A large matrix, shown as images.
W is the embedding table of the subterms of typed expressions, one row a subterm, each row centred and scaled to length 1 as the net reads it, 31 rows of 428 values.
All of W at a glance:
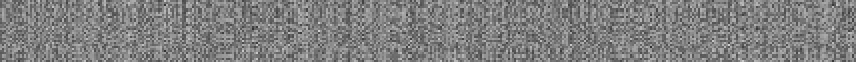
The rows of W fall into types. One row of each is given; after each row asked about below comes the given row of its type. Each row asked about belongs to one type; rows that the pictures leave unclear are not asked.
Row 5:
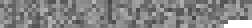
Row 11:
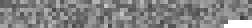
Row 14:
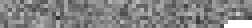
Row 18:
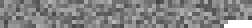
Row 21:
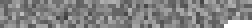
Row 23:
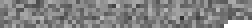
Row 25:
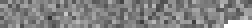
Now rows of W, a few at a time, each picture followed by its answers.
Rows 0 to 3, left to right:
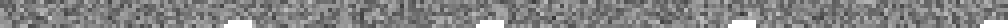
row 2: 21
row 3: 21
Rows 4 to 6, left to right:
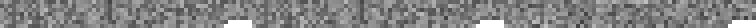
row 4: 5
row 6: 23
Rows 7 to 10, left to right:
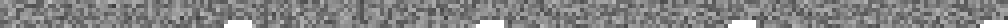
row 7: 23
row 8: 5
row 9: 18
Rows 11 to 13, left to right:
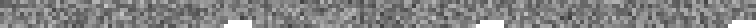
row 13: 21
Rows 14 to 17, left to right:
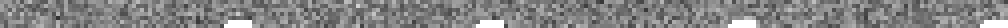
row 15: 11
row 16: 21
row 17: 18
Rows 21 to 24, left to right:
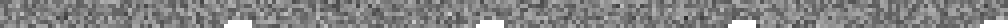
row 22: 14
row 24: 25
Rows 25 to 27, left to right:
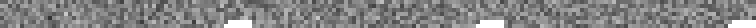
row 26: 11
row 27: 18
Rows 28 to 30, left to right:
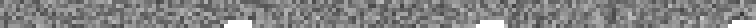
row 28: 18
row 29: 11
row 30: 5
